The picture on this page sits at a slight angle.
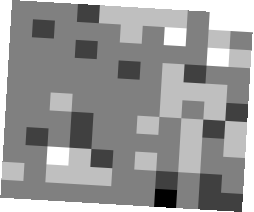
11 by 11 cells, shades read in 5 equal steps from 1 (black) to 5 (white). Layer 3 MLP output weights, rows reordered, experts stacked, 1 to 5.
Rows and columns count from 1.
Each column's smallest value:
3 2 3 2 2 2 3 1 2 2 2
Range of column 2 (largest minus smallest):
1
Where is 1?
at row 11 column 8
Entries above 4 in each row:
2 1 1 0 0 0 0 0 1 0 0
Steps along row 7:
same same down up same up down up down up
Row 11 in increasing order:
1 2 2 3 3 3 3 3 3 3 3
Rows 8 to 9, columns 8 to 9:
3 4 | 3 4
